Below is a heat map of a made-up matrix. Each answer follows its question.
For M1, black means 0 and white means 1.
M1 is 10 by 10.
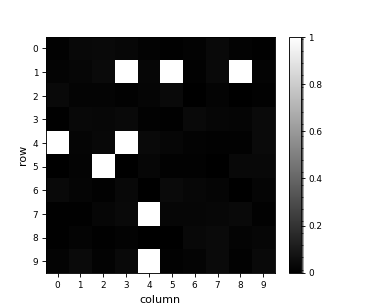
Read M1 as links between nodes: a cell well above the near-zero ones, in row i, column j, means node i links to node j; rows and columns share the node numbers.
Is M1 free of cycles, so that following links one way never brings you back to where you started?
yes
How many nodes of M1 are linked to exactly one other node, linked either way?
5
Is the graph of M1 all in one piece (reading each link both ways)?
no
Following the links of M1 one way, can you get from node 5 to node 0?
no
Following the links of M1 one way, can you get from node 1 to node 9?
no
